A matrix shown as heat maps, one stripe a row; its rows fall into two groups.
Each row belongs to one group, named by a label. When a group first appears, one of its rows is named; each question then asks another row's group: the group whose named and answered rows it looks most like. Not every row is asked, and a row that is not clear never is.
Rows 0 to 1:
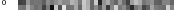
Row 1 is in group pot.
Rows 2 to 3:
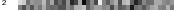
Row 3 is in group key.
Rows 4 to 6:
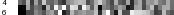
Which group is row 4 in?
key
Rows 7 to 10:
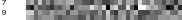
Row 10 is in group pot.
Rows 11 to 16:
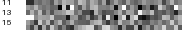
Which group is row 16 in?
key
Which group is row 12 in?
pot
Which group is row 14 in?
pot
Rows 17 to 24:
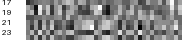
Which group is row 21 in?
key
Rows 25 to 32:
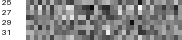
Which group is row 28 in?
pot
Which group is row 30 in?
key
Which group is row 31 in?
pot
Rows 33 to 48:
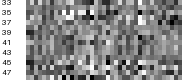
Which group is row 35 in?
pot
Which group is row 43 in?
key
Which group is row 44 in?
pot
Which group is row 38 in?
key
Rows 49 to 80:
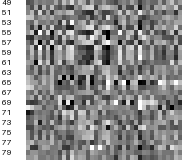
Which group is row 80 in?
pot
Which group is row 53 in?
pot
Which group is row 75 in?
key
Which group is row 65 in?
pot
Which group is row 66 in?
pot
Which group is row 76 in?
key
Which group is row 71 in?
pot
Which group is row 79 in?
pot
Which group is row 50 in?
key
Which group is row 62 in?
key
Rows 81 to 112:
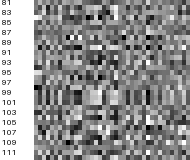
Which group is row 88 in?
pot
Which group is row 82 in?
key
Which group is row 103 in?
pot
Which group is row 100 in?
key
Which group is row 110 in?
pot
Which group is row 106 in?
key
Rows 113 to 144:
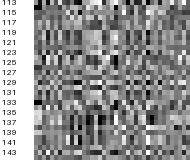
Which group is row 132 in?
key
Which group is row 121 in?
key
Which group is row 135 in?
pot
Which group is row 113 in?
key
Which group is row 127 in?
key
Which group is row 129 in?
key
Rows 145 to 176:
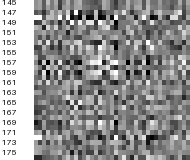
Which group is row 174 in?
pot
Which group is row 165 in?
pot
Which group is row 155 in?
pot
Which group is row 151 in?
pot
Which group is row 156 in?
key
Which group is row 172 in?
pot
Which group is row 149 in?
pot
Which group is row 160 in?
key
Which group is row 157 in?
key
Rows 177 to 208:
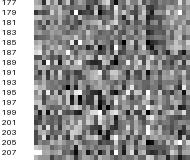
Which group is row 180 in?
pot
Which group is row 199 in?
key
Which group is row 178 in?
pot
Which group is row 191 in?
key
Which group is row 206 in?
pot
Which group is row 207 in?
pot
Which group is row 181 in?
key
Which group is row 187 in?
pot
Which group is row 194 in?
pot
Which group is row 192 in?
key
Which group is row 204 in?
key
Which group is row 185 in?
pot
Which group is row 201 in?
pot
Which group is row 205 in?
pot
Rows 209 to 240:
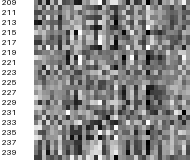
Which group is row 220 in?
pot
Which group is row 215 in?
pot
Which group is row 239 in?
key
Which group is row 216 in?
pot
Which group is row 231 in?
pot
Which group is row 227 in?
pot
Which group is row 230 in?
pot
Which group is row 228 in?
pot
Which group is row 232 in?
key
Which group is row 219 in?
pot
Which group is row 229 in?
key
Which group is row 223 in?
key
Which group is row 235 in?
key
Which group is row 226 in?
pot
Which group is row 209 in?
key
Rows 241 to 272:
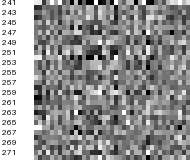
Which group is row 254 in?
key
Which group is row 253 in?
key
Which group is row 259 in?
key
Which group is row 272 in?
key
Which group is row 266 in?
pot
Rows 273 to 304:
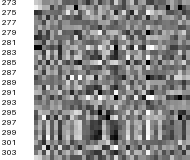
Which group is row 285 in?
key
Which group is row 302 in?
key
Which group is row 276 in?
key
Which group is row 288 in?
pot
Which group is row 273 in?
pot
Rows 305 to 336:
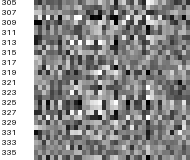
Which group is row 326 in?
key
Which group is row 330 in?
pot
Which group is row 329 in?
key
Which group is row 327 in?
pot
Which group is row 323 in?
pot
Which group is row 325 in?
key
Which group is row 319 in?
key
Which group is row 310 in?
key
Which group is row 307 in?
pot
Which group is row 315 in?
pot
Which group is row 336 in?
key
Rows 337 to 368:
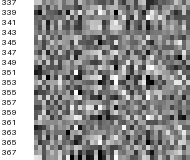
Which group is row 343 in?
key
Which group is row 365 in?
key
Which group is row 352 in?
key
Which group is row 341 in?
key
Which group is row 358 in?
pot
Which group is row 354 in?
key
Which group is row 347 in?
key
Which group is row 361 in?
pot
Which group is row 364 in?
key
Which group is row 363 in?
pot
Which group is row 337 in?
pot
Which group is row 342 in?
key
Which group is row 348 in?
pot
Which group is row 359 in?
key
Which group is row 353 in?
pot
